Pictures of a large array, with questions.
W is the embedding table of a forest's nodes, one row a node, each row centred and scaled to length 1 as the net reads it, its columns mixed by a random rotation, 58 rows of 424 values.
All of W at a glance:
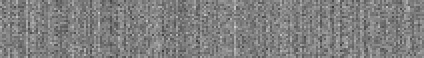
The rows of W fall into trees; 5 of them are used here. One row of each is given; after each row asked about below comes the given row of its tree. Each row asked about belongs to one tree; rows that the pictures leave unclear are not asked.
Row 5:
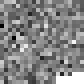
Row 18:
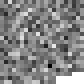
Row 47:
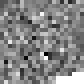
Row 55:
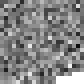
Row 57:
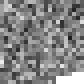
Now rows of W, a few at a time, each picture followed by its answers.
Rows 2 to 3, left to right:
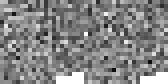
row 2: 57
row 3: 18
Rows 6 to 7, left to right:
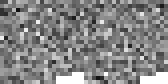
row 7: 18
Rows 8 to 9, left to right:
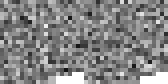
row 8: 47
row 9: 18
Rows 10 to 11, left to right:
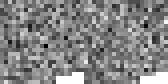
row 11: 57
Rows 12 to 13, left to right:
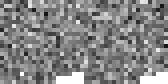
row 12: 55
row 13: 57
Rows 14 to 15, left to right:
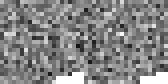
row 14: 47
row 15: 18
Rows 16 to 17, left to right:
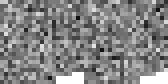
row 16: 57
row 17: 57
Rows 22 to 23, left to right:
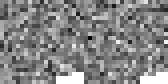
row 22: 18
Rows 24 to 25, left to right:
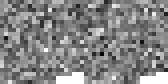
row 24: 57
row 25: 55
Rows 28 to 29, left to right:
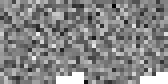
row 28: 18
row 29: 57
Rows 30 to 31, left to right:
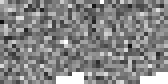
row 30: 57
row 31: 18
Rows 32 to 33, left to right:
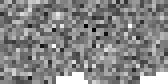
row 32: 18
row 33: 5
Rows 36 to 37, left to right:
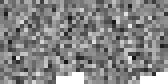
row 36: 18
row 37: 47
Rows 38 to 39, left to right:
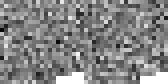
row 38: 55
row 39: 18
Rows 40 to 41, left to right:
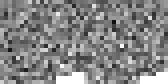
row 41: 47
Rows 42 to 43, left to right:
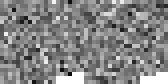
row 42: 47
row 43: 18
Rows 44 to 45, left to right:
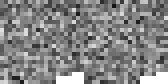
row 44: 18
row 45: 57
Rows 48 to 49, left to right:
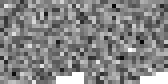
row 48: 55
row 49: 57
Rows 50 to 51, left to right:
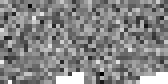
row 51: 57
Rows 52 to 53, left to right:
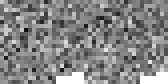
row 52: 57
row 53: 5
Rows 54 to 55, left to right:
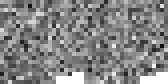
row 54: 57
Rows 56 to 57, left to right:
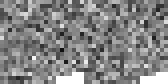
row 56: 18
